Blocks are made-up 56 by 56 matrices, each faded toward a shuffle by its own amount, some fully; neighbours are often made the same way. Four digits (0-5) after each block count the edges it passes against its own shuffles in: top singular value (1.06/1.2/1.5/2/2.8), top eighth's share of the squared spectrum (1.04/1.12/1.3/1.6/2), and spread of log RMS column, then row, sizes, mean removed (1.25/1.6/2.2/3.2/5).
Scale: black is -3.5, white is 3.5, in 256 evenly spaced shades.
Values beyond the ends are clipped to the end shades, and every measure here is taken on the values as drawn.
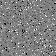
0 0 0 0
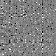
4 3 2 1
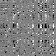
4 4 3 2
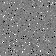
0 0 0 0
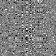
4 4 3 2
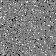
2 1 0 0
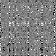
4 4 3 2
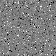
1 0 0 0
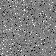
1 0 0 0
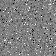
2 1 0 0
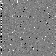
4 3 1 0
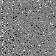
3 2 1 0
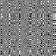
5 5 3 3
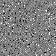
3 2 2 0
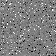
2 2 0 0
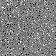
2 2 0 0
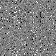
3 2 1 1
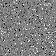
1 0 0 0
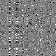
4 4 2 1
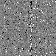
2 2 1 0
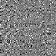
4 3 2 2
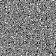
3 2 1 0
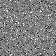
1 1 0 0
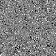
3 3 1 1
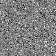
1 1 1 0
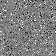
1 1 0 0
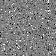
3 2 0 0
